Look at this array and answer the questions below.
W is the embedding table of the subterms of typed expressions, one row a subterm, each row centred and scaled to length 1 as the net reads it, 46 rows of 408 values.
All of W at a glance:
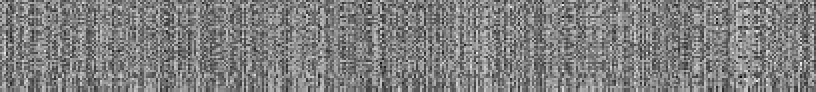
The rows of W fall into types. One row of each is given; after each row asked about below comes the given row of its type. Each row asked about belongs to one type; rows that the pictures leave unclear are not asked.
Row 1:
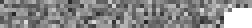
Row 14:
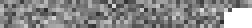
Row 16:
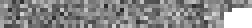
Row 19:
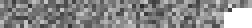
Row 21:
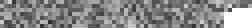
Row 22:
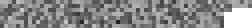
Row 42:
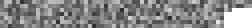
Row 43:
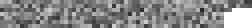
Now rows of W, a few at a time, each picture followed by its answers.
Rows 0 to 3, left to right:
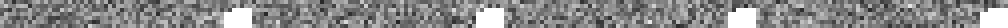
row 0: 19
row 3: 14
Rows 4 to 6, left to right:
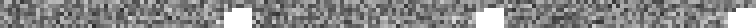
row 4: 42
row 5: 42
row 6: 19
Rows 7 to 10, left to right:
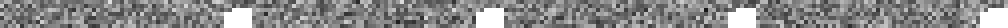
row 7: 43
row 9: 43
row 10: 16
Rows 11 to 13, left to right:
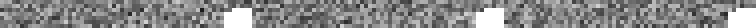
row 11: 43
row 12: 19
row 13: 1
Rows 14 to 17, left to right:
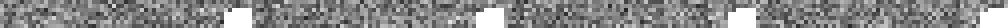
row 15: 42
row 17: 16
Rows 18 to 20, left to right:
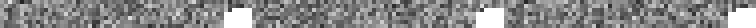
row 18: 14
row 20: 42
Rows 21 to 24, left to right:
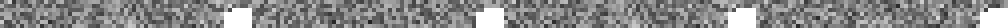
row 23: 21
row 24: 14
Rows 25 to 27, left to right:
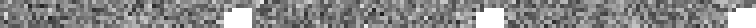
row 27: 21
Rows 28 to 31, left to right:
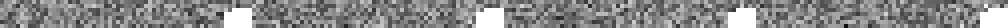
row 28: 1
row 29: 16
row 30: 19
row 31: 21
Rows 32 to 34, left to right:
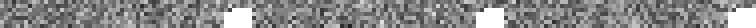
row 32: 19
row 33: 21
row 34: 21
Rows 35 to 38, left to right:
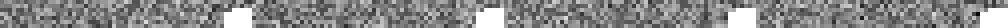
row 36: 16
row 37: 16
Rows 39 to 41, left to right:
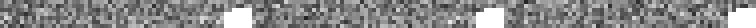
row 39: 42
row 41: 42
